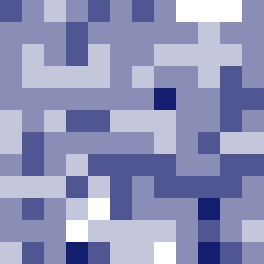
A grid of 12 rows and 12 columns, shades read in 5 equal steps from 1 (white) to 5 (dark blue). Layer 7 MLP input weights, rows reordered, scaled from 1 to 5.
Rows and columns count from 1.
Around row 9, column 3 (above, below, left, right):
3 3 2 4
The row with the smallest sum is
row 11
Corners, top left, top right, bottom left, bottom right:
4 3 2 3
